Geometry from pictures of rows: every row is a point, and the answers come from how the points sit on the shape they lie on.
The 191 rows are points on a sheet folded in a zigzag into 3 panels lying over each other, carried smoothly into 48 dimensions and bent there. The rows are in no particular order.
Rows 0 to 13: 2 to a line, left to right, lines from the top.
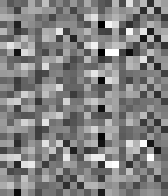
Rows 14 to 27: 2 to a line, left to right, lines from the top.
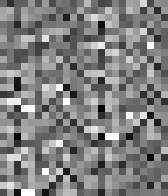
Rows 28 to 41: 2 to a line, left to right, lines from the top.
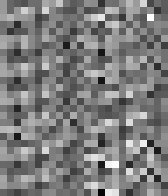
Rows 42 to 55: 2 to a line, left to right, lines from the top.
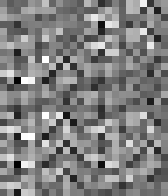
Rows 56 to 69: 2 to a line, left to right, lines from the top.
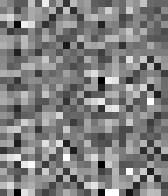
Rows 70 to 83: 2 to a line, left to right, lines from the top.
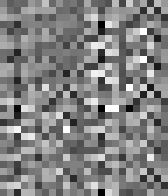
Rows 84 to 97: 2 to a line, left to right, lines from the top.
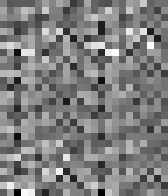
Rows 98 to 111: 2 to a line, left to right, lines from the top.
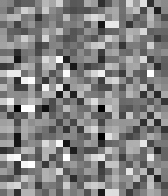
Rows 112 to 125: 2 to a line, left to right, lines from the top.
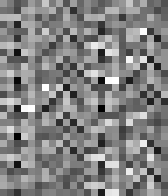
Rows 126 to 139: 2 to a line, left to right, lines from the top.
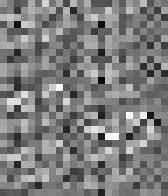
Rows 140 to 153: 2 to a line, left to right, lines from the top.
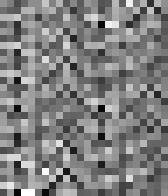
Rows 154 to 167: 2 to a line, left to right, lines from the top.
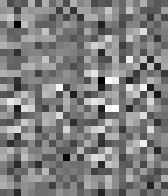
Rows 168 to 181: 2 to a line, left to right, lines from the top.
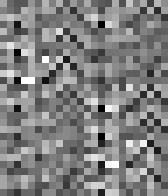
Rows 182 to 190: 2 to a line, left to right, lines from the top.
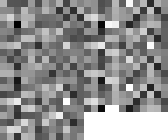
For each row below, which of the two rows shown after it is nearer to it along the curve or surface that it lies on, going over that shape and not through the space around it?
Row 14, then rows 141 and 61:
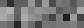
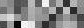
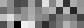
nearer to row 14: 61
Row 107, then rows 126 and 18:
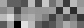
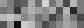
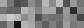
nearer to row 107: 18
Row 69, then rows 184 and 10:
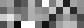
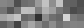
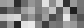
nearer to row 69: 10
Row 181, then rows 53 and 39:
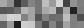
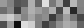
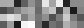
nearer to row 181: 39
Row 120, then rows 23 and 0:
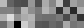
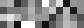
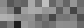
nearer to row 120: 23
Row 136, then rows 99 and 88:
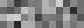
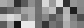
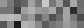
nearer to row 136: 99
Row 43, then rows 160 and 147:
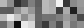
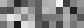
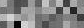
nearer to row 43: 160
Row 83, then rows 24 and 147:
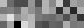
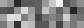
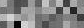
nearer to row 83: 24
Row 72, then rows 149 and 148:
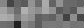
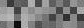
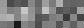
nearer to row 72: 149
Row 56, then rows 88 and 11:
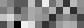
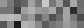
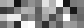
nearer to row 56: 88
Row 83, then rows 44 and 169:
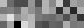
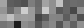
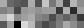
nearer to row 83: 44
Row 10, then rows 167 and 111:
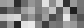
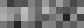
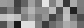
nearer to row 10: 111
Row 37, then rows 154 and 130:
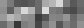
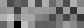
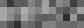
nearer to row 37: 130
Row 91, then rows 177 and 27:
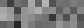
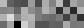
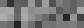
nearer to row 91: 27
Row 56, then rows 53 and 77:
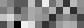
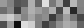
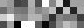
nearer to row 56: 53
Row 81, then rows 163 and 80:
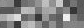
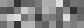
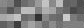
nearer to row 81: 80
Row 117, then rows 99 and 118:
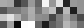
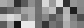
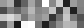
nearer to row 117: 99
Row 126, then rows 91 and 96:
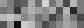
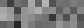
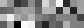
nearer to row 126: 91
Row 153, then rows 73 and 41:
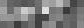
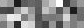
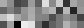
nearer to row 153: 73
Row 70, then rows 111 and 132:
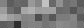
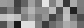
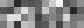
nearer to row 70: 111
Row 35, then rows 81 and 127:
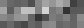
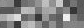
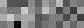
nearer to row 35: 127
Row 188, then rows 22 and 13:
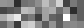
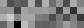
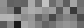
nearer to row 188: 13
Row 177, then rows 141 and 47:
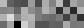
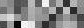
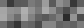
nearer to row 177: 47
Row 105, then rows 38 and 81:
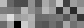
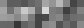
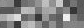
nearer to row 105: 38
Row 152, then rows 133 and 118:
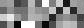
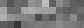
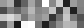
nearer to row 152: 118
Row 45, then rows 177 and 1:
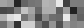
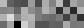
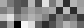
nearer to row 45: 1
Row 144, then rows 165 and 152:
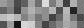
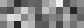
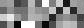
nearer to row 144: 152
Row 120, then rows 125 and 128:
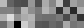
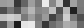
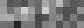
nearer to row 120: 128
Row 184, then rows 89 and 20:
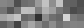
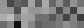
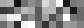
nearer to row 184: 20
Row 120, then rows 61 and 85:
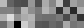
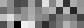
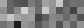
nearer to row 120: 85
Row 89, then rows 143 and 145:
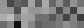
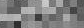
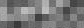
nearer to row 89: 145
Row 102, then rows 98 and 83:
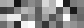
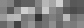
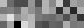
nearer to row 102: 98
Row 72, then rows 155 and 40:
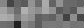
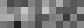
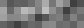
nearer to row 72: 40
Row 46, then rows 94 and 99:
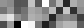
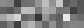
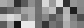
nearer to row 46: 99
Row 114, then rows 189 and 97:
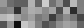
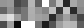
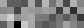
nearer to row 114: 189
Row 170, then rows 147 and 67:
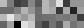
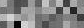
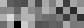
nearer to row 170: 67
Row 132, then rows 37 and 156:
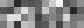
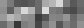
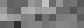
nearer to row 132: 37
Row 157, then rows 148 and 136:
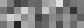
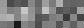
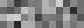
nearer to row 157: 148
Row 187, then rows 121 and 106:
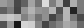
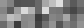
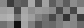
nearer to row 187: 106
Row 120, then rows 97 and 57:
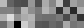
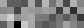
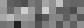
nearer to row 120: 57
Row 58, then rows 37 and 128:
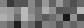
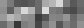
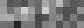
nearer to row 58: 128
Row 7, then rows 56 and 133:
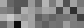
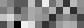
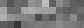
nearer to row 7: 56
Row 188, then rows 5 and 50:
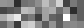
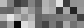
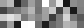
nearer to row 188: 50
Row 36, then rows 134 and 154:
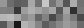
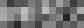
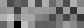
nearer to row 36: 154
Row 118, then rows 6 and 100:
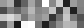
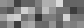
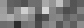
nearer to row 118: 6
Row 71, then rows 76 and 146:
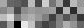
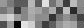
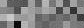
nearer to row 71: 146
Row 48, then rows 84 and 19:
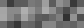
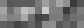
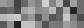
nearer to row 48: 84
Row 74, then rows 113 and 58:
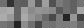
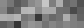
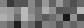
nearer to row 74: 58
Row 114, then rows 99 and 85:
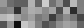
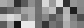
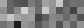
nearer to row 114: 99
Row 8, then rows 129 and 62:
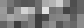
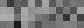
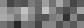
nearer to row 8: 62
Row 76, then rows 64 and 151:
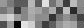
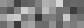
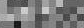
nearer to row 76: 64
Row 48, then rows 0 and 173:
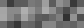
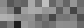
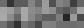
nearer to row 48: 173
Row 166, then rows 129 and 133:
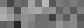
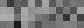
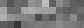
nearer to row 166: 133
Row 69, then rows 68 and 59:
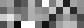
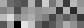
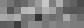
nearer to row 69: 68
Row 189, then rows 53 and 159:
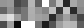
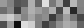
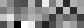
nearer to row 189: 53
